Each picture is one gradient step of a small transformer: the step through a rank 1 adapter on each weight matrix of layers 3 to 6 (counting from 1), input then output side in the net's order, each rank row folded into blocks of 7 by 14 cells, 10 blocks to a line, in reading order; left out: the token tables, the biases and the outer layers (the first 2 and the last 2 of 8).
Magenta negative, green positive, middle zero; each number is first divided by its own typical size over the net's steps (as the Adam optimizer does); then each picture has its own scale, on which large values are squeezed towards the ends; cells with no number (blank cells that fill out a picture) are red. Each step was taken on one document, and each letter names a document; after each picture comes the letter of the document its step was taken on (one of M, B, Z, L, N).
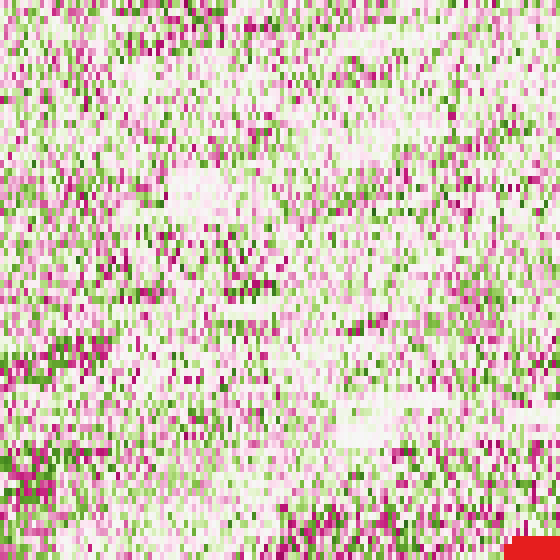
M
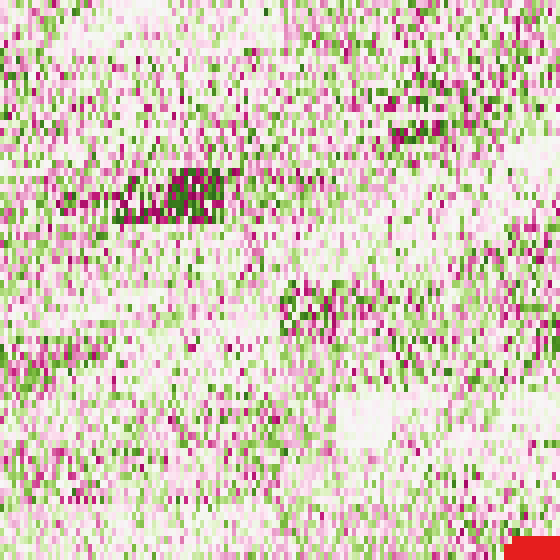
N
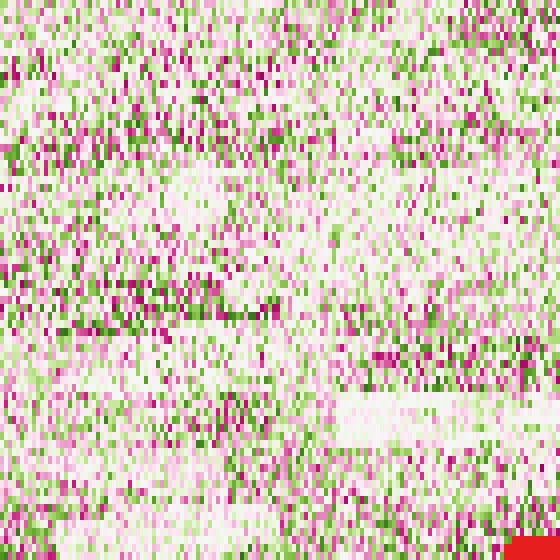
M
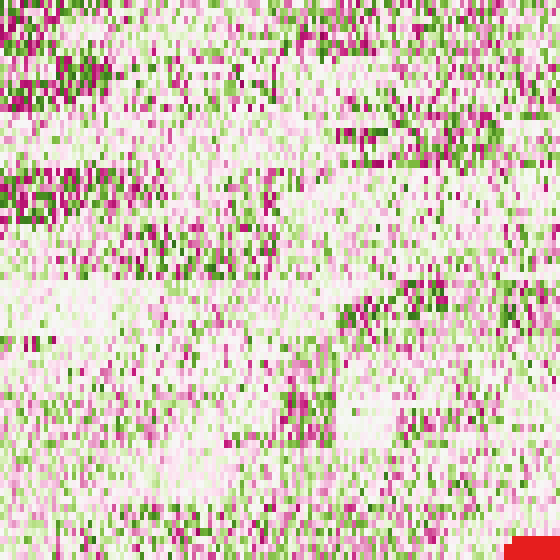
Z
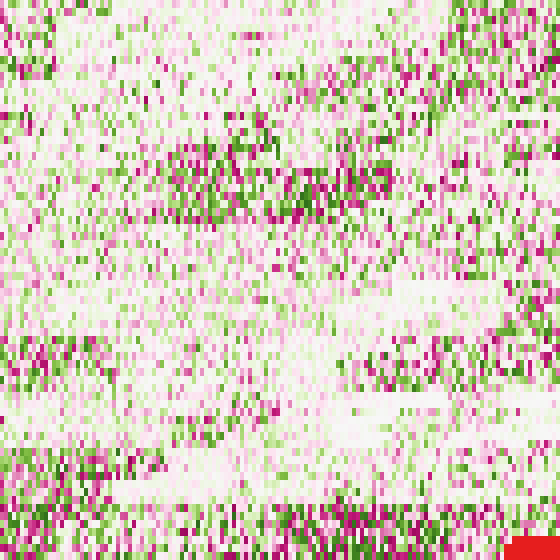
N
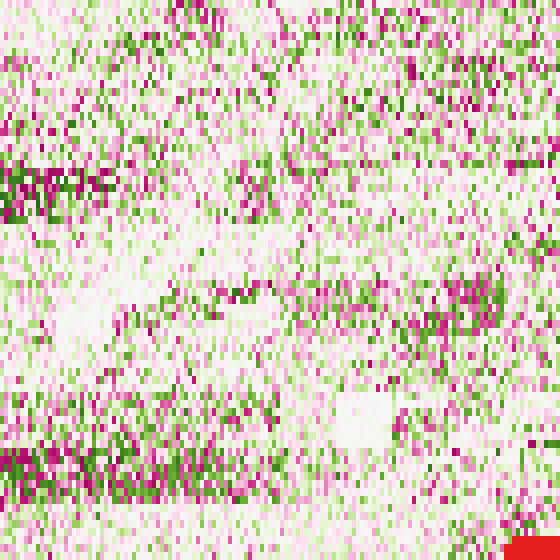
N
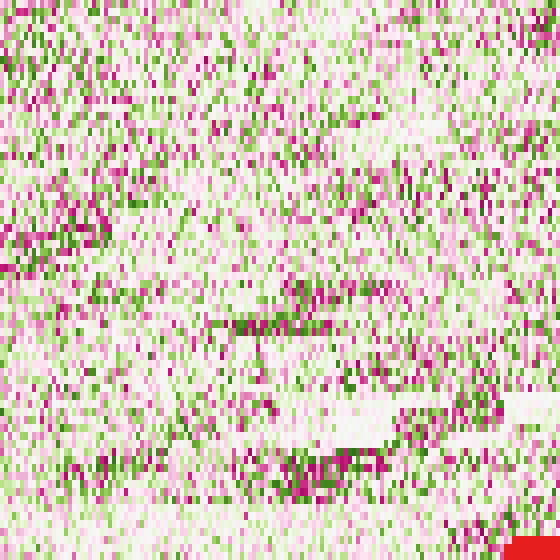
M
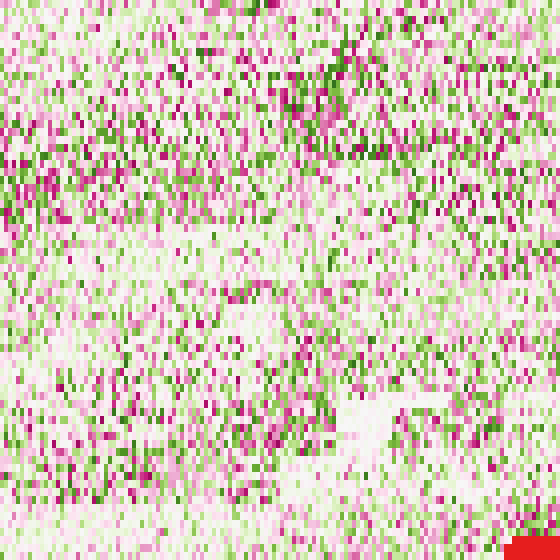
N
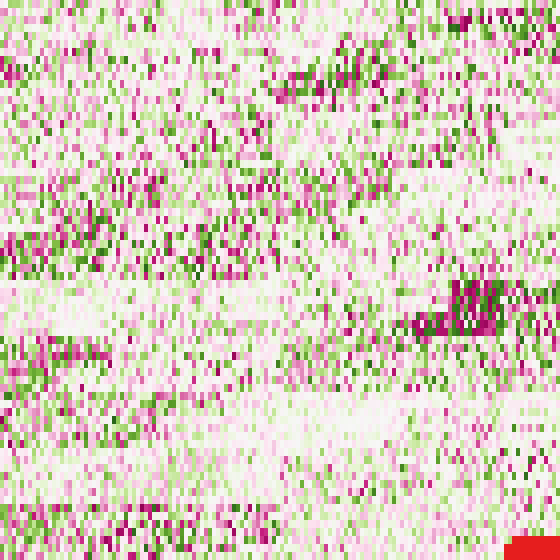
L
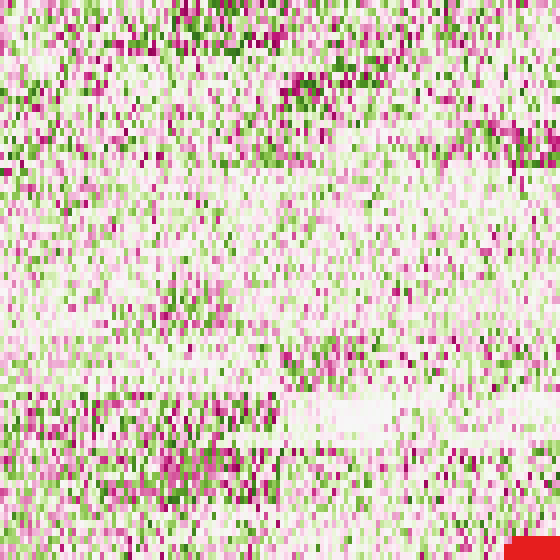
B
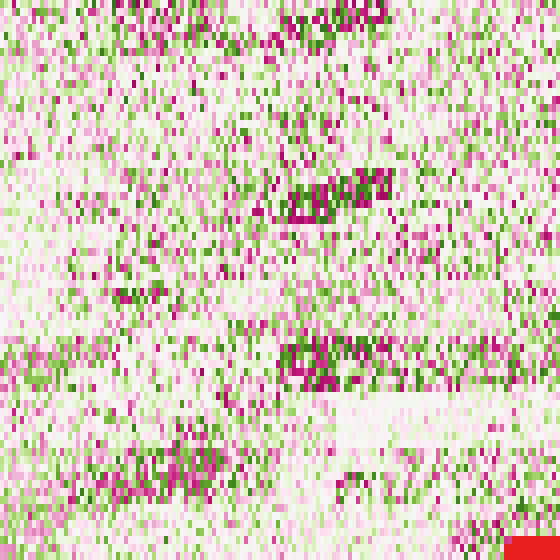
M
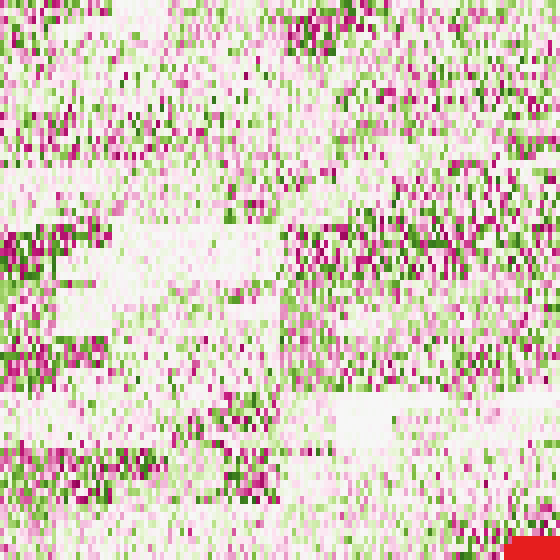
N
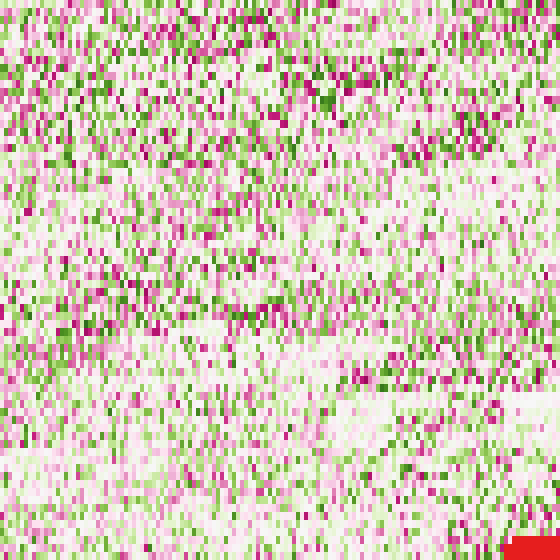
M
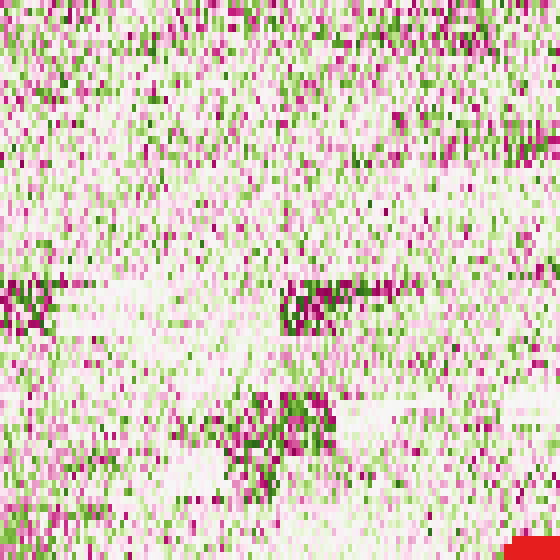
B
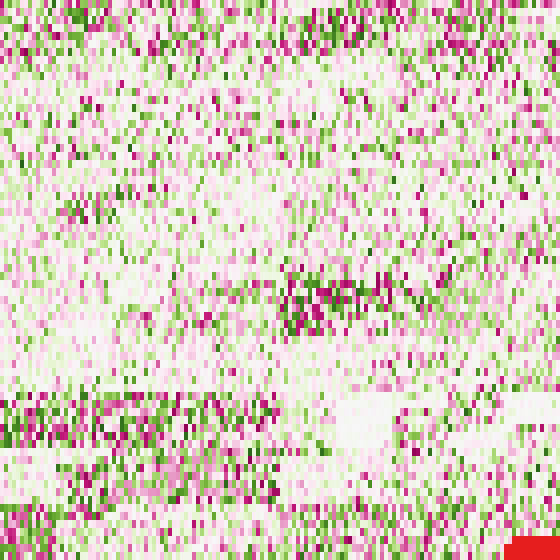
B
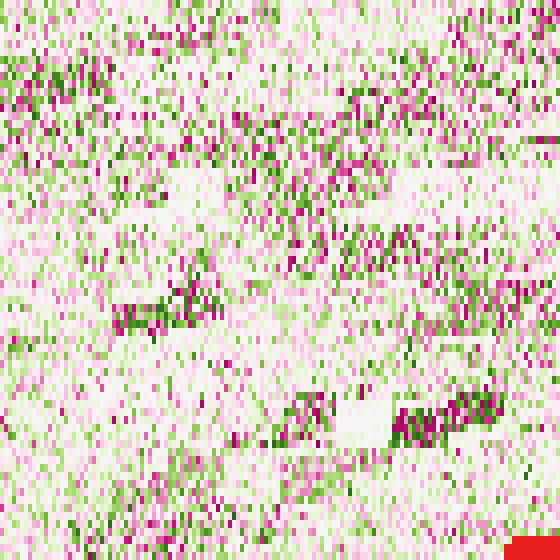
L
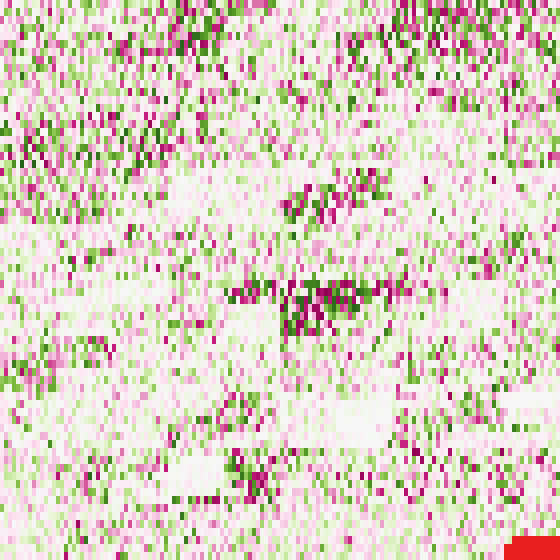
B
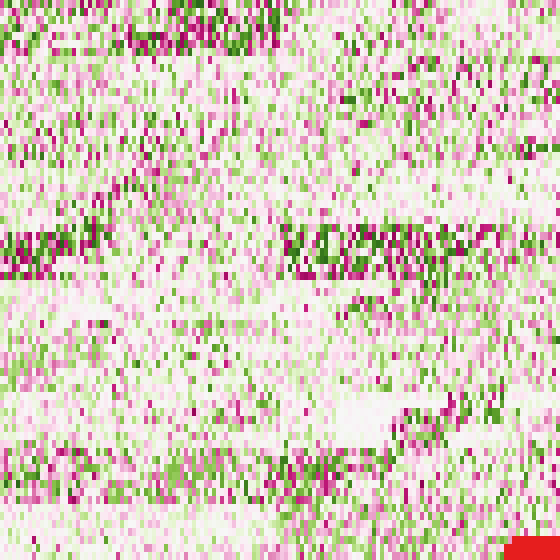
B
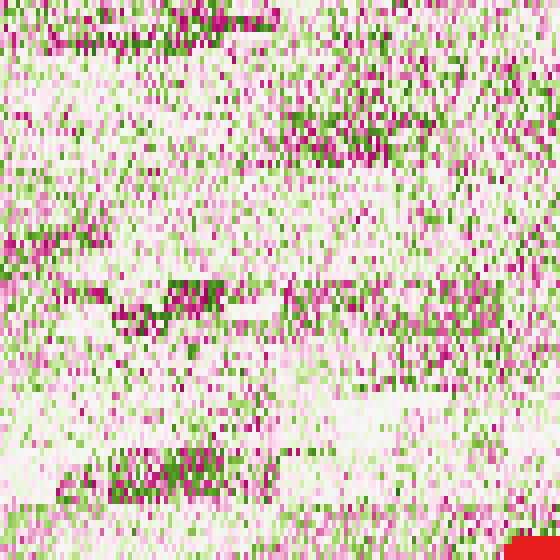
N
